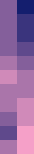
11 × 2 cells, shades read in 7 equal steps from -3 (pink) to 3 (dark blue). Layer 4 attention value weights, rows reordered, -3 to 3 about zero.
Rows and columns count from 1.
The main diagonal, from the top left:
0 2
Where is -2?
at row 6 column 1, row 8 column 2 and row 9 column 2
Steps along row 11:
down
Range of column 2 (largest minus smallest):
6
